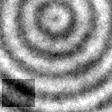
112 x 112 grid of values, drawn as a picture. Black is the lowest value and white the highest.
Ninth with the lowest average: bottom left. Odd patch: lower, in the bottom left. Rings: centred on the top middle.
